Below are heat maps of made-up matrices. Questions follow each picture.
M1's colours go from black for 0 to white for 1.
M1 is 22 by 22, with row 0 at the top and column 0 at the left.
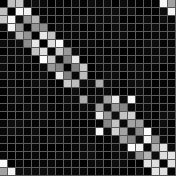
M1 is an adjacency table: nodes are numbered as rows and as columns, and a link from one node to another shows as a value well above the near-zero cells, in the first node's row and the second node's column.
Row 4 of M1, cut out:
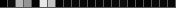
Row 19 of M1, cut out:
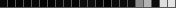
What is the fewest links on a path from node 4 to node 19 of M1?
4
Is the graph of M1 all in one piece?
no
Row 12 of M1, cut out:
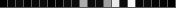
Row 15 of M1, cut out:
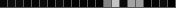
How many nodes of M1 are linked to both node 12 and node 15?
3
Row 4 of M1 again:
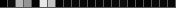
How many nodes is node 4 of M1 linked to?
4
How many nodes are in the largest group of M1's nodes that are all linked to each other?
3
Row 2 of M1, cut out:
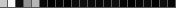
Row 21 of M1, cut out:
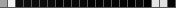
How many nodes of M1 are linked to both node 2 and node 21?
2
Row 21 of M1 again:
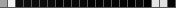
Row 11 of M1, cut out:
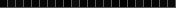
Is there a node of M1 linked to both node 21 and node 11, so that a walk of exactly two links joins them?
no
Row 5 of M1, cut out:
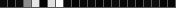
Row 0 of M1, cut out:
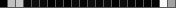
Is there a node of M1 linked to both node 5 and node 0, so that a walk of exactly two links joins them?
no
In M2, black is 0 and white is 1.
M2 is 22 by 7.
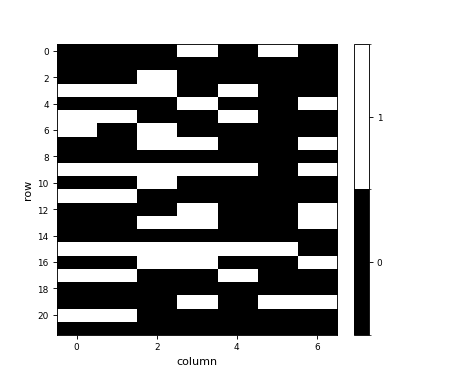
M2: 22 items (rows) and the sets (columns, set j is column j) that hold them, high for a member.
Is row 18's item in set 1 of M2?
no
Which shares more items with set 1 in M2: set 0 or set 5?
set 0
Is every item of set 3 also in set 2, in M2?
no
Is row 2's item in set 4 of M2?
no
